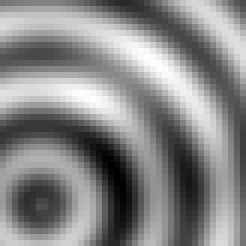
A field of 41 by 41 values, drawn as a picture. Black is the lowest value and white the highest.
The ninth with the lowest average is the bottom middle. There are no lone odd cells. The ninth with the highest average is the top middle. Rings spread out from the bottom left.
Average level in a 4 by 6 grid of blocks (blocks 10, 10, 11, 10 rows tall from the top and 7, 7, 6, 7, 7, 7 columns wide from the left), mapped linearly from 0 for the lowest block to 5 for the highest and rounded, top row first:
334324 | 445452 | 220213 | 231114
